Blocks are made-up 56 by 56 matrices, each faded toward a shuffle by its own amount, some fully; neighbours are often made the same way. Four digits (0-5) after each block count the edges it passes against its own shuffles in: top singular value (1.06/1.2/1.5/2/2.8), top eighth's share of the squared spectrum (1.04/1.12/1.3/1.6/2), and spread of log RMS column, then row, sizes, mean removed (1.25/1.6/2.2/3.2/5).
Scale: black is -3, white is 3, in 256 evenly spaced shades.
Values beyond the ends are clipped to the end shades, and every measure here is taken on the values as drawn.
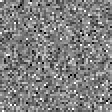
2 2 0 0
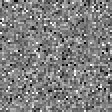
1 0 0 1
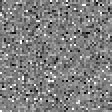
0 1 0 0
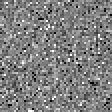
0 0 0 0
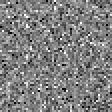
2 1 0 0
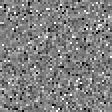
0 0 0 0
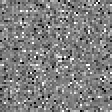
0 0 0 0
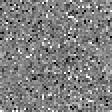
0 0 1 0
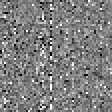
2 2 2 0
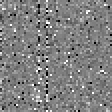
2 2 2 0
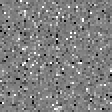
2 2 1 0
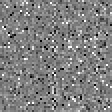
3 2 1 0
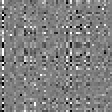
5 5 3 2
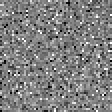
2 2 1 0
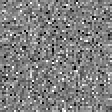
3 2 0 0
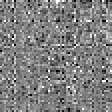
4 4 3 3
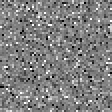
0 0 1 0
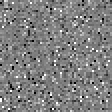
2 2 0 0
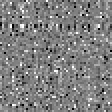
3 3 1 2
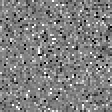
0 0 0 0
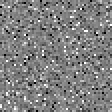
2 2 0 0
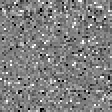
2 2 0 1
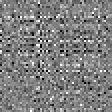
4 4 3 3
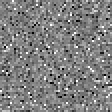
1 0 0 0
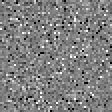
2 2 0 0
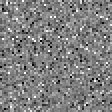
0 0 0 0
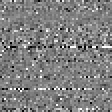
2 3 0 3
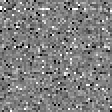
1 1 0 1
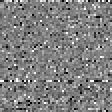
2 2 0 2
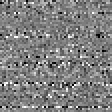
2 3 0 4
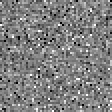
0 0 0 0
